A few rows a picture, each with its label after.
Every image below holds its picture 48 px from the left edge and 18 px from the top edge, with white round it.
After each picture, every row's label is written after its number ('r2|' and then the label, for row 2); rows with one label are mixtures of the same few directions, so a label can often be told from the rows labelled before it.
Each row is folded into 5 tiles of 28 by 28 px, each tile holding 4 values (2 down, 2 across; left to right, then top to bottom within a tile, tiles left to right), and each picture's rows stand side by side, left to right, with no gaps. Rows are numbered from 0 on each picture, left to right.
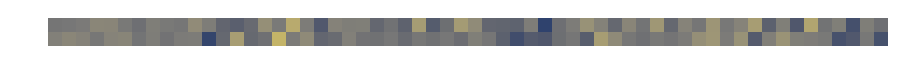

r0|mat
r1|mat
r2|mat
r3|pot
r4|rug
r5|rug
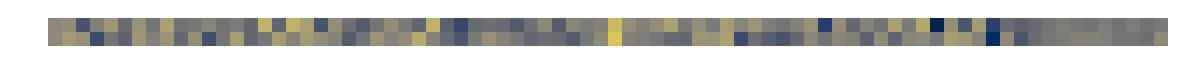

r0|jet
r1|mat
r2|mat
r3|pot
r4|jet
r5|pot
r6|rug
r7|jet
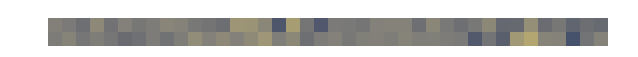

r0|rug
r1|mat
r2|mat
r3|pot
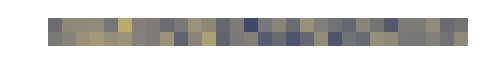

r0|pot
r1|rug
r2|jet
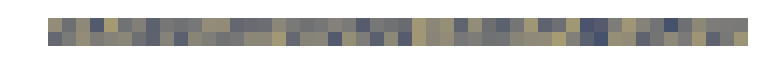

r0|rug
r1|rug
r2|jet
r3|mat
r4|rug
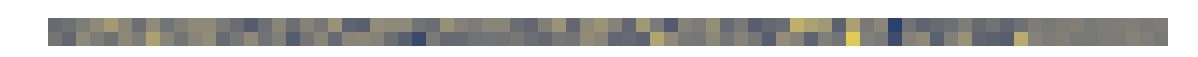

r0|rug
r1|rug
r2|rug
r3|mat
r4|jet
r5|rug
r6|jet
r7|pot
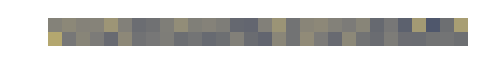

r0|jet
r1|mat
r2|mat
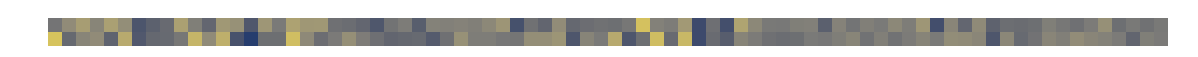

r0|jet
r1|pot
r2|pot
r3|rug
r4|jet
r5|pot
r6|rug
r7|pot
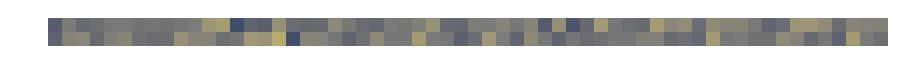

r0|jet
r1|rug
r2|mat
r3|mat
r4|rug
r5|rug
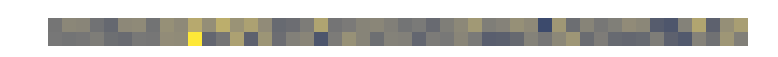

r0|mat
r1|jet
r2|mat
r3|pot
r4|mat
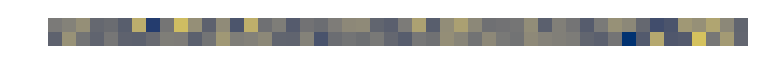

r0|mat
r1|rug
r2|mat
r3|mat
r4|mat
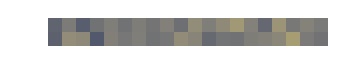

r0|jet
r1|pot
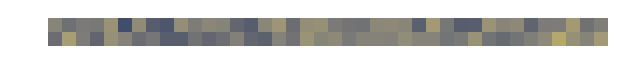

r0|mat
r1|mat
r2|mat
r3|rug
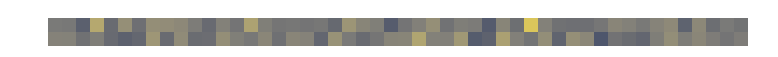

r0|rug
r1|rug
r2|rug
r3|rug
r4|pot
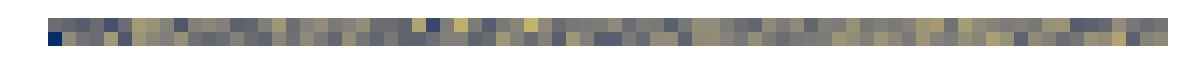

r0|jet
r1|mat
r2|mat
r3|rug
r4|jet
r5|rug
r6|pot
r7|rug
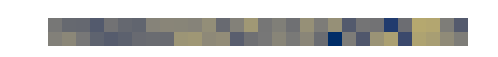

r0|pot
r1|jet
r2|jet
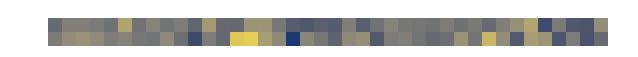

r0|pot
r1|pot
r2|jet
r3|mat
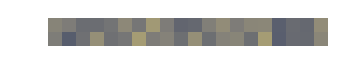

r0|mat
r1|jet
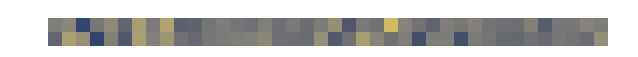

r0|jet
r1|jet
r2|rug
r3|pot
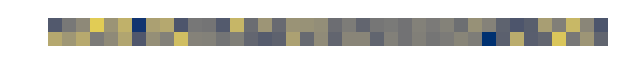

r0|mat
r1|rug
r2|jet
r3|mat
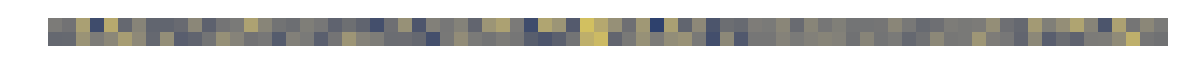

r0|rug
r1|rug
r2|pot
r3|mat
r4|rug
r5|rug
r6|mat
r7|pot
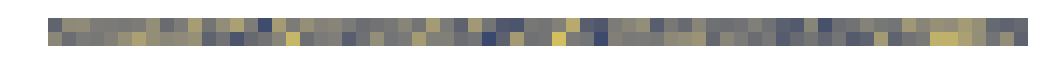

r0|rug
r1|pot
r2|mat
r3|mat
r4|rug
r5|pot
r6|pot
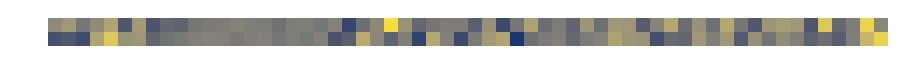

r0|pot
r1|mat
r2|rug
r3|jet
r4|jet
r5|mat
